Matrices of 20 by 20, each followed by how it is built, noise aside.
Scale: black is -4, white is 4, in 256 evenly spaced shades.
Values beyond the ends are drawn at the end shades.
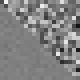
upper triangular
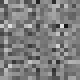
low rank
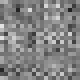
low rank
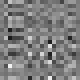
low rank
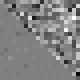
upper triangular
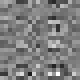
low rank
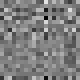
low rank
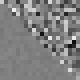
upper triangular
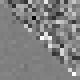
upper triangular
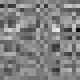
low rank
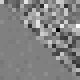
upper triangular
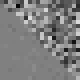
upper triangular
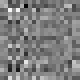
low rank
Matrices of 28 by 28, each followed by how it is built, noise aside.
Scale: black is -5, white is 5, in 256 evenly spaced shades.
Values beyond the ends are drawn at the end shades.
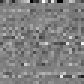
uneven rows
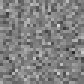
noise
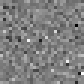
noise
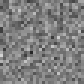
noise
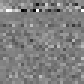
uneven rows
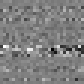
uneven rows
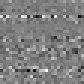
uneven rows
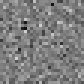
noise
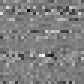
uneven rows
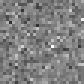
noise
